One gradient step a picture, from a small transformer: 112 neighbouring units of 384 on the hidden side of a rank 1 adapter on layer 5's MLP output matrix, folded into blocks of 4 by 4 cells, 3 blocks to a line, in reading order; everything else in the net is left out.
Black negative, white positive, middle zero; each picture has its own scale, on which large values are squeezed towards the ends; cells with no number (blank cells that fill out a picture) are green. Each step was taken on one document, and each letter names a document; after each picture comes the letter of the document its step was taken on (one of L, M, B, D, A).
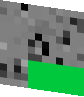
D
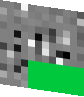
D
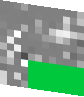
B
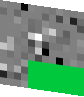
D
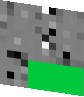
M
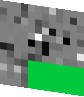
D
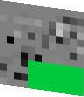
B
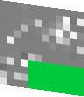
B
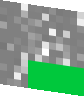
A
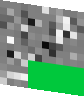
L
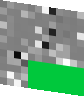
M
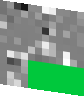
M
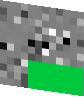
D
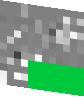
B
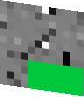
M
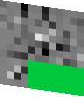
A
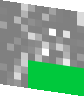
A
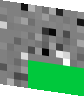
A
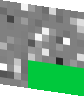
D
